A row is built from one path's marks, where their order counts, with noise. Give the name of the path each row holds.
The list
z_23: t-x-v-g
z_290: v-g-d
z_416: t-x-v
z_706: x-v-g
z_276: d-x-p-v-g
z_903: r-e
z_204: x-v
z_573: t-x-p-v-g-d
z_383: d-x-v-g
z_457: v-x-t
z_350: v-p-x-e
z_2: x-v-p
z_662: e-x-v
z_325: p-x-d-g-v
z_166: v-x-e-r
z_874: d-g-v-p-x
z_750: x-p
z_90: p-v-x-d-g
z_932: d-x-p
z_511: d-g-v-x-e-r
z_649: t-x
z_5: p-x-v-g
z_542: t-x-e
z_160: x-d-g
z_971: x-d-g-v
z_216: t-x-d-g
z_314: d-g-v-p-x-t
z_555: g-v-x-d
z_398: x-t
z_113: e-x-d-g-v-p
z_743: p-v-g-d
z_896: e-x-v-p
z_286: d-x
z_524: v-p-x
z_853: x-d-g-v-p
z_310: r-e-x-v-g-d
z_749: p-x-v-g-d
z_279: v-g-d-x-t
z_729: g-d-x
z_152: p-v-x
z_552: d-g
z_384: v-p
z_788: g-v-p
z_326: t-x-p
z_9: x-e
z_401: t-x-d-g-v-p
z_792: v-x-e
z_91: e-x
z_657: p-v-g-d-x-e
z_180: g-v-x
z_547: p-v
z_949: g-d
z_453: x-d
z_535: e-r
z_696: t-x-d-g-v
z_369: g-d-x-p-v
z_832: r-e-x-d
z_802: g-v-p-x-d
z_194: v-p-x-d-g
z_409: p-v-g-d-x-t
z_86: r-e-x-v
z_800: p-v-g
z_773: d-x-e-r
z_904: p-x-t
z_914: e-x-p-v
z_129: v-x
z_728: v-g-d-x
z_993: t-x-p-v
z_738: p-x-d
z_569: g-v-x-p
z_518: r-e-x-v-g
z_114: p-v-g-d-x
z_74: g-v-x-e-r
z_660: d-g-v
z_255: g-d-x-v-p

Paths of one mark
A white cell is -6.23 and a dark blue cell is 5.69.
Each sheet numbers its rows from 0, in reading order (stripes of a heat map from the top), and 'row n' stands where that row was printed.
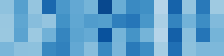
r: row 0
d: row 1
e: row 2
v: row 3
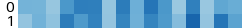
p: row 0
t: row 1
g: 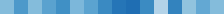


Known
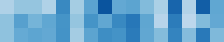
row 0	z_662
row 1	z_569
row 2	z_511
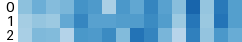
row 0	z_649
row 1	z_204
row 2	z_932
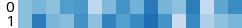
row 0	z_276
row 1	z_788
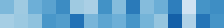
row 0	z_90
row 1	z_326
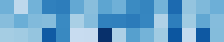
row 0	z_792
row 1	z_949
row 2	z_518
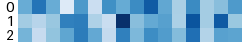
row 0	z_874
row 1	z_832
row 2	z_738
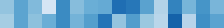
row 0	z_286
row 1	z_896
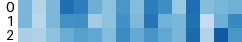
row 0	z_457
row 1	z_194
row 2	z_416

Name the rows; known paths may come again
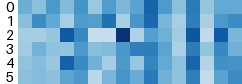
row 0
z_279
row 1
z_853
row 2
z_518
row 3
z_552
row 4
z_706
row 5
z_276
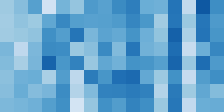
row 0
z_696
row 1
z_204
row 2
z_326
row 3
z_194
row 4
z_542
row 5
z_369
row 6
z_949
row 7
z_555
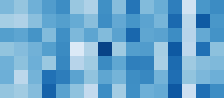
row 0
z_90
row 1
z_416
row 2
z_657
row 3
z_310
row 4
z_290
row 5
z_792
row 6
z_23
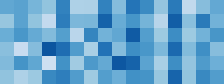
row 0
z_743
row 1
z_91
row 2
z_314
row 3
z_166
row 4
z_729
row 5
z_453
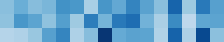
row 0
z_649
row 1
z_255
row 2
z_86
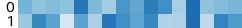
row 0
z_129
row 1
z_113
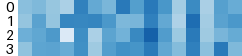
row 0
z_547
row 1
z_2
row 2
z_728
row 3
z_511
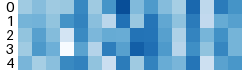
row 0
z_914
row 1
z_800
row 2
z_286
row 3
z_660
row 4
z_5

